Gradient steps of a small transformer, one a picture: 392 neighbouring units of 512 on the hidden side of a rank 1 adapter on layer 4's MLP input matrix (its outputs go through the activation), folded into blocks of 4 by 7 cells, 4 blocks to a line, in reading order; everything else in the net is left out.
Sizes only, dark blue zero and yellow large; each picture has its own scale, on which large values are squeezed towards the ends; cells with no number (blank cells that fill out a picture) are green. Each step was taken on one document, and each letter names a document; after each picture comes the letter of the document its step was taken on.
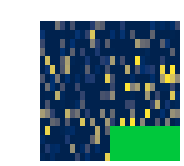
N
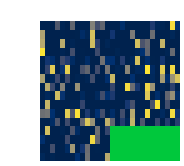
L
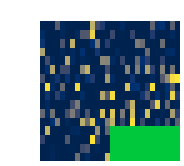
L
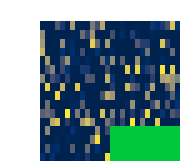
N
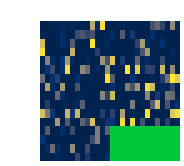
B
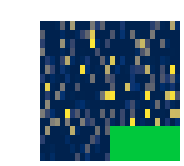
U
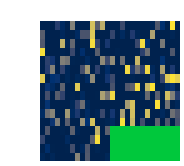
U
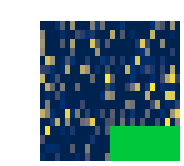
B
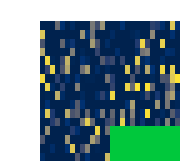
L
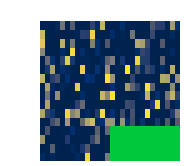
L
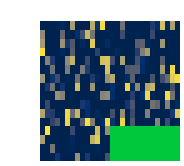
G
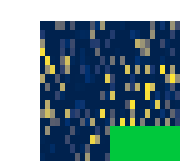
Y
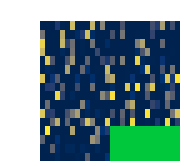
G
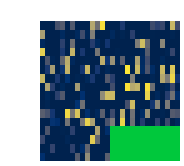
Y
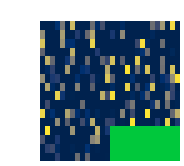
G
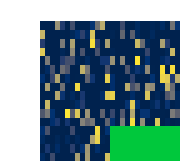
N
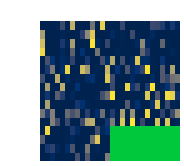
U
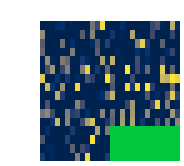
L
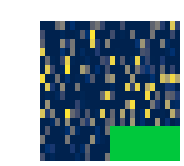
Y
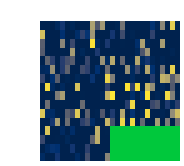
B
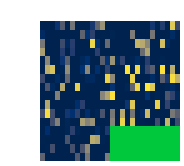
Y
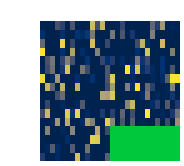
B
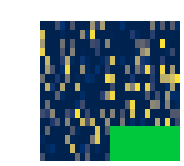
Y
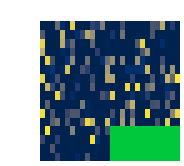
G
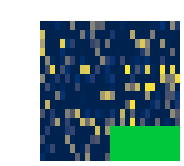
Y
